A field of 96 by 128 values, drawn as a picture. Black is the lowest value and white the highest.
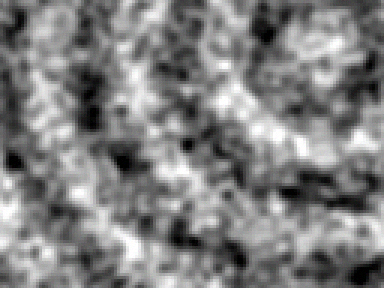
The histogram is bell-shaped. Concentric rings centre on the top right. There are no lone odd cells. There is no seam. Overall the values sit about 50% of the way up the scale.
